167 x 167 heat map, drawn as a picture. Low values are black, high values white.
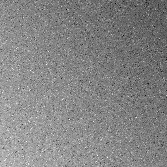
The field climbs toward the bottom left. The ninth with the highest average is the bottom left. Fine speckle covers the field. Neither half mirrors the other.
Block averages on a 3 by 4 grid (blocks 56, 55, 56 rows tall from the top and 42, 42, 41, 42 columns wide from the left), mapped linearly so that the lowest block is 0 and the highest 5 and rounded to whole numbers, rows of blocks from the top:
3210
4321
5432
